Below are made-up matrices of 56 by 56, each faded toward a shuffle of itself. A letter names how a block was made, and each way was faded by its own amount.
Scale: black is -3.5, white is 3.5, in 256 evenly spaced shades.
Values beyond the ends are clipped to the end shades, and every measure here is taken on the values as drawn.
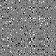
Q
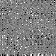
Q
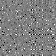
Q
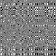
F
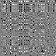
F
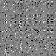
Q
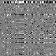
F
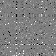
Q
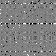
F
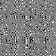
Q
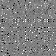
Q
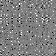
Q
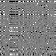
F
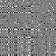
F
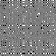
F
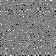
Q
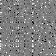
Q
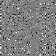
Q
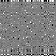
F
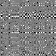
F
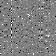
Q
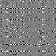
F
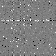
Q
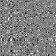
Q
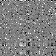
Q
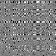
F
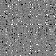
Q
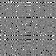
F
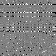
F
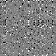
Q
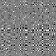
F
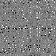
Q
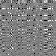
F
